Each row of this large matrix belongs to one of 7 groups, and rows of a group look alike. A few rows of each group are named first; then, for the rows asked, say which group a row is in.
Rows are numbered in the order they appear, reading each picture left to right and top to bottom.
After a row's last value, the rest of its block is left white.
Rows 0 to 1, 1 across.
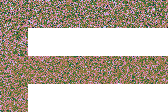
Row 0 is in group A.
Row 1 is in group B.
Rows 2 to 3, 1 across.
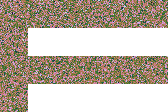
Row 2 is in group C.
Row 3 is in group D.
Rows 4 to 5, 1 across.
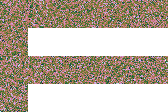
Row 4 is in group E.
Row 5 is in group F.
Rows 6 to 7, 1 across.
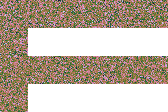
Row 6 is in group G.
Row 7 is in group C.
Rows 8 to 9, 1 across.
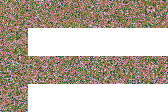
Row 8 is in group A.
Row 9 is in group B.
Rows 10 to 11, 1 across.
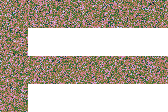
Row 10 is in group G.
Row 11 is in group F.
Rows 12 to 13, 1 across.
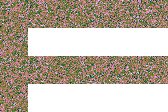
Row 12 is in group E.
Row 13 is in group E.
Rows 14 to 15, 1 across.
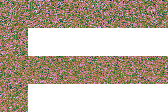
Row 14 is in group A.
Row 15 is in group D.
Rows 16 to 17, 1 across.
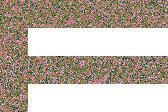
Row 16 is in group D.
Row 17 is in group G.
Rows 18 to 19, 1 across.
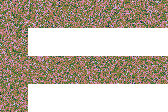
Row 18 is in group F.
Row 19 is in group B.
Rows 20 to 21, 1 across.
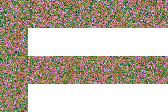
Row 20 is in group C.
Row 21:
A
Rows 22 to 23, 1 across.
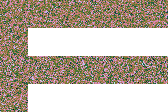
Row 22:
D
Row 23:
G
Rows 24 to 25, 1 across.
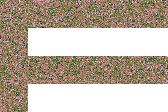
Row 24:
B
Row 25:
D
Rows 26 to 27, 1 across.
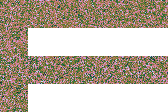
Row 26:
A
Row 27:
E
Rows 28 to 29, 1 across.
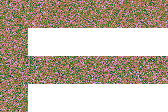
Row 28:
F
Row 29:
E
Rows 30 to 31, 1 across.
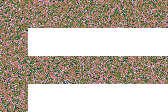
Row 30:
B
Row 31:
C
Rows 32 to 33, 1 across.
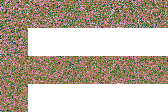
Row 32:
B
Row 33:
B
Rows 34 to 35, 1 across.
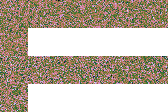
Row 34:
G
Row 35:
A
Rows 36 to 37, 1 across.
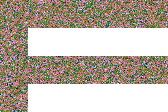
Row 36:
F
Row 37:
G
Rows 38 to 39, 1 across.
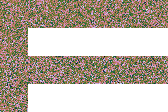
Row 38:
E
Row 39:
G
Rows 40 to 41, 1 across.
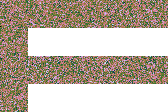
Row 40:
E
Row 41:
A
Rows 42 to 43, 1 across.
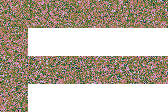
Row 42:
C
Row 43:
E
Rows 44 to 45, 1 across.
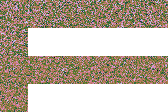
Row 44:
F
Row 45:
C
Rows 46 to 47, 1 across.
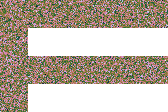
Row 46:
D
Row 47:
F
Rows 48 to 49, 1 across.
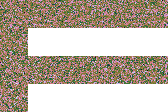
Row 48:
D
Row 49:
D
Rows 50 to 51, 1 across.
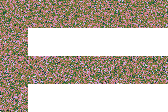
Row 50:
D
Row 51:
B
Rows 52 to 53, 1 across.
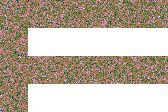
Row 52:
G
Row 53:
B
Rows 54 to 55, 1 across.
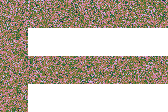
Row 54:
A
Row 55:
E
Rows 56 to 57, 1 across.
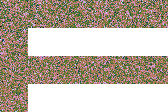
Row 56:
E
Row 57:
A
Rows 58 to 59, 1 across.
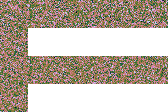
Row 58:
C
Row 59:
C
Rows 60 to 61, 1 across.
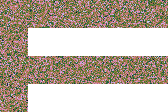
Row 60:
C
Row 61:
G
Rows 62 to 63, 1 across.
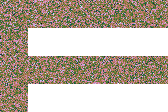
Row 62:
B
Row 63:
G
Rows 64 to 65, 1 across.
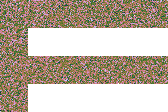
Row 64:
F
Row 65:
B
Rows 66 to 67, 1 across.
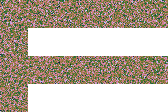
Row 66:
B
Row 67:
B
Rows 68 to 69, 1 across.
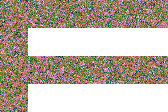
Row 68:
E
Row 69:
G
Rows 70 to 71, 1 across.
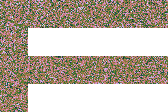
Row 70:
F
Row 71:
G
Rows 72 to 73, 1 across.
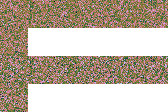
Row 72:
C
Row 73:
C
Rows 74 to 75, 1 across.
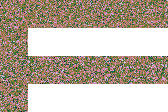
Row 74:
D
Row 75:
C
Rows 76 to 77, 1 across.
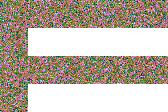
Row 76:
A
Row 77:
G
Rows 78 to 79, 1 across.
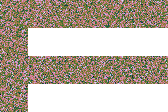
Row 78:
F
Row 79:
F
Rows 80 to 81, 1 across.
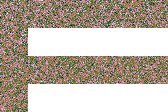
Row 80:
F
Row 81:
E
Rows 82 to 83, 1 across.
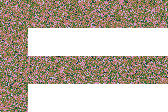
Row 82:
C
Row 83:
G
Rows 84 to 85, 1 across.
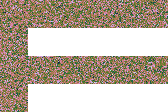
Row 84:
D
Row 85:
A
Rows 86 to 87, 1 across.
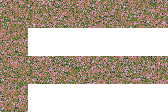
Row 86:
C
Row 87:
C
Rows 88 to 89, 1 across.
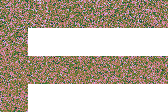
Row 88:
E
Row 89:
C
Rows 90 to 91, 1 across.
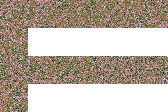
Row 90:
F
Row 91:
D
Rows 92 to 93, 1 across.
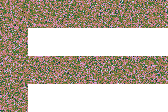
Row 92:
D
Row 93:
B
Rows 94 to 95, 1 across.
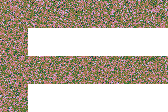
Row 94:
C
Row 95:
D
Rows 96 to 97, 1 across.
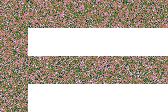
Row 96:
G
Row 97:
E
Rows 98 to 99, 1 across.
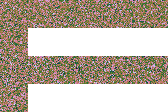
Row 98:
B
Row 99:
A
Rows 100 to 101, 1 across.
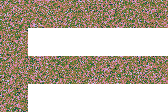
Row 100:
B
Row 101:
E
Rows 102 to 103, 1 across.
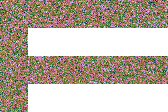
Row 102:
D
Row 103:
A
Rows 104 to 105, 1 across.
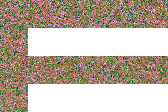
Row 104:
C
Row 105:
A
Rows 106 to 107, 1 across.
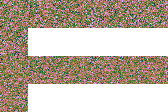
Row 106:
E
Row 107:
D
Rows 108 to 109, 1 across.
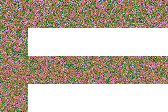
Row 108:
F
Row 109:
C
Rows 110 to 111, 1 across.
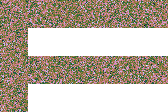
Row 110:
E
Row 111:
E
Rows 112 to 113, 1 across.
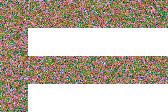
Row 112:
A
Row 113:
F
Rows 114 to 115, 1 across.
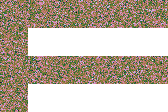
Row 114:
C
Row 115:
E
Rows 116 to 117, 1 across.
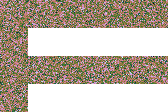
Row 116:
G
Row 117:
E
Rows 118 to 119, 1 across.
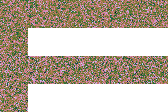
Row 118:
E
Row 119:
G
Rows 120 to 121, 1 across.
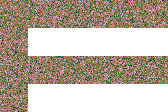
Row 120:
C
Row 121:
G
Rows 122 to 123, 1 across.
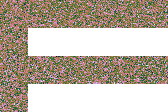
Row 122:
D
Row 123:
G
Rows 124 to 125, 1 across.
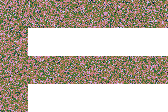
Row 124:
G
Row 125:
B
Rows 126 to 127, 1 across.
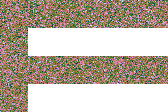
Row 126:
E
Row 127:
G
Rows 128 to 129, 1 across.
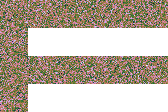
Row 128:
F
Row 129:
E
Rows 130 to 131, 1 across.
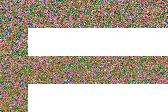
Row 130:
D
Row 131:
B
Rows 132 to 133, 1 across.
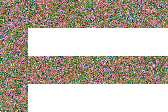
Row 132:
E
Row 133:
A
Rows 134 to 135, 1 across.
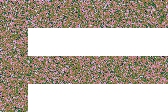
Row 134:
A
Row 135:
C
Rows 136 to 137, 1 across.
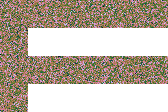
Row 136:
B
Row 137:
G
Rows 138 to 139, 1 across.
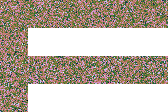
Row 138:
C
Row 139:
G
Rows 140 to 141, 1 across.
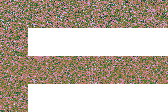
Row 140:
C
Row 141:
B
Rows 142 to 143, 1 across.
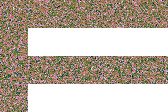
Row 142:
B
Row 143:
D
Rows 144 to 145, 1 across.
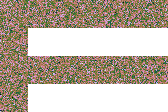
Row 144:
G
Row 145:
B
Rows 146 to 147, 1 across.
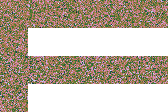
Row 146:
C
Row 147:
E
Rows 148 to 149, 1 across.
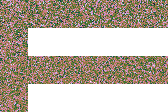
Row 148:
E
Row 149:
A
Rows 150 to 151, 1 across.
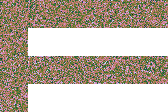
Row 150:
E
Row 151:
A
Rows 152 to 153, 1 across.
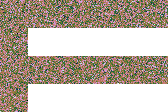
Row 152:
D
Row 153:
G
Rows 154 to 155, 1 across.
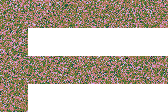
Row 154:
F
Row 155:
C
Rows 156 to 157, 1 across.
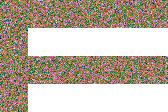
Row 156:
B
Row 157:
D
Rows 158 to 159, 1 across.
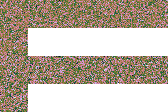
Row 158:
D
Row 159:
G
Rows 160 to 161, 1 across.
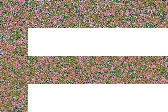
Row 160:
A
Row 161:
C
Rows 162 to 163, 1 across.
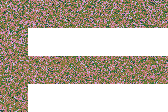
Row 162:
F
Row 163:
B
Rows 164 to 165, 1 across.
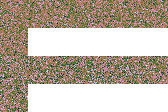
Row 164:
C
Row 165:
E
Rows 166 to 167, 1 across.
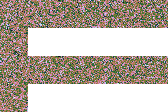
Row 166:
G
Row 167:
G
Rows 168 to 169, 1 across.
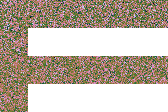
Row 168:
G
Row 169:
C
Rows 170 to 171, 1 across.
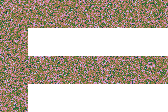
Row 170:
B
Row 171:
A
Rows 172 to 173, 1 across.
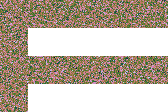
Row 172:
D
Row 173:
C
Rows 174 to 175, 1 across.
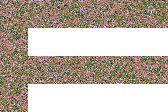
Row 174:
A
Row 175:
B
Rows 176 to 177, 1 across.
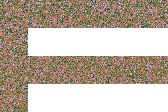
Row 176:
D
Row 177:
F
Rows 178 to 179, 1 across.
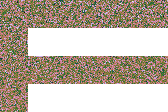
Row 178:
D
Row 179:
A
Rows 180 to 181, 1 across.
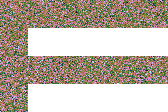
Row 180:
C
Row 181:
F
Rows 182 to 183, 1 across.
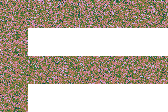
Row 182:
A
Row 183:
C
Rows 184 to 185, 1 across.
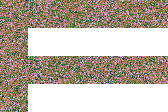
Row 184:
E
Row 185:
E
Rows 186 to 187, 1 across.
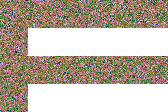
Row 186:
C
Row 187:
B
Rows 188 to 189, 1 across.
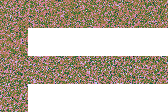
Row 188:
G
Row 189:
B
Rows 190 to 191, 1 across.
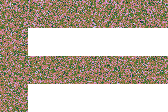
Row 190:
F
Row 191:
D
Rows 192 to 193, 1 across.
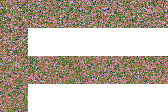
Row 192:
D
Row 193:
E
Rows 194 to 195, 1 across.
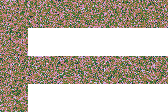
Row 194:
G
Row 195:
A
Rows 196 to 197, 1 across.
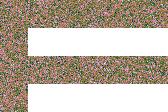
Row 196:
E
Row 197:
A
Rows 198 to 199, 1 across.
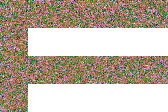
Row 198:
A
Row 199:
E
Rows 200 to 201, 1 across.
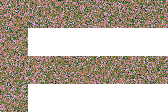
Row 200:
G
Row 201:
F
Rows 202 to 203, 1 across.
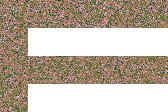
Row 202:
G
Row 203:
D
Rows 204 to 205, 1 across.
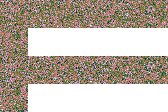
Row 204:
A
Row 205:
A
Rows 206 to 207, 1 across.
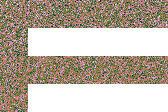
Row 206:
F
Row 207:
G
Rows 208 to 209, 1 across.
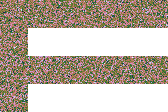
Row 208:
D
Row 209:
F
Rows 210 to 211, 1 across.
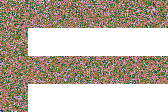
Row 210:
A
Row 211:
B
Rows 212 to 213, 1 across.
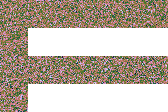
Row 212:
A
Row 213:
G
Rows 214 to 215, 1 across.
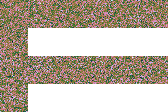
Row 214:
E
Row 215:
F
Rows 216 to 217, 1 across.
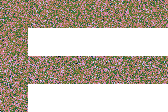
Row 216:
E
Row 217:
G
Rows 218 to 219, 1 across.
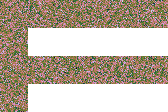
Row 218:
E
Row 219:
C
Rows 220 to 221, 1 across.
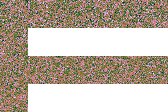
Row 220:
E
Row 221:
G
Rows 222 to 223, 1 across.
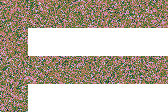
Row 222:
E
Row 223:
F
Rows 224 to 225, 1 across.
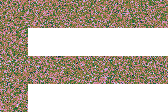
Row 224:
F
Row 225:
G
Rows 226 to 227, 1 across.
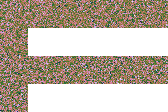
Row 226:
F
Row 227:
B
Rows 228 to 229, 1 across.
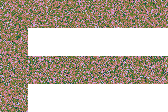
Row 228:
B
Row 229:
C
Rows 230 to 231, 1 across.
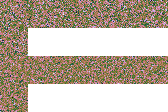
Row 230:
C
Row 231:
B
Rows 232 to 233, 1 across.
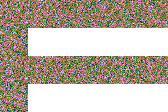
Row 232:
F
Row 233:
F
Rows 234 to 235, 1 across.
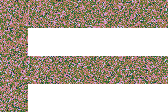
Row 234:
G
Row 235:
F
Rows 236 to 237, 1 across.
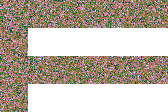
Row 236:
G
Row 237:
E
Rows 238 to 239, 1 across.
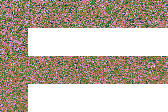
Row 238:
F
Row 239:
A
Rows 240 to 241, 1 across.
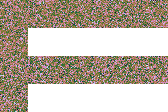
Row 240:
E
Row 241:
E
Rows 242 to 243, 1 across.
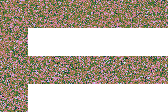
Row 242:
D
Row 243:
C
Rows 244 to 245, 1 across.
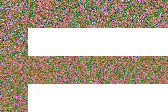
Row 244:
E
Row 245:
B
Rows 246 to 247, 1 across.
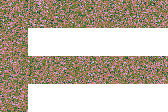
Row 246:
E
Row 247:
C
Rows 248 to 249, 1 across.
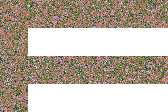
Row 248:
C
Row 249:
A
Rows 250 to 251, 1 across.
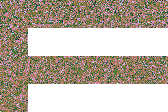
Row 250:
D
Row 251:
G
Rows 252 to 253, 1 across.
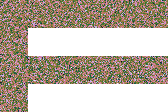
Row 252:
B
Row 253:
E
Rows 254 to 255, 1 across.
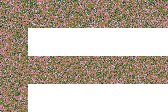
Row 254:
E
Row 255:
B
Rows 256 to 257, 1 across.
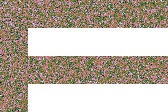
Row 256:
B
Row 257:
E
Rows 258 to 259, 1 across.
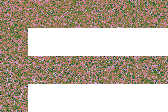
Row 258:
B
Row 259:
B
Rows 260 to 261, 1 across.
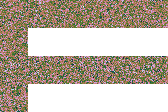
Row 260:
E
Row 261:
A
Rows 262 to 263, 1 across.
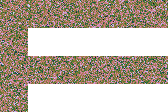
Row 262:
C
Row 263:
D
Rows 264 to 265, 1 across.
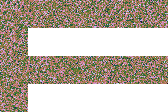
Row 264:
F
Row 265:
G
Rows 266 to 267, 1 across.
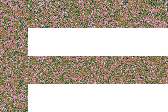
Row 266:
C
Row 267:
F
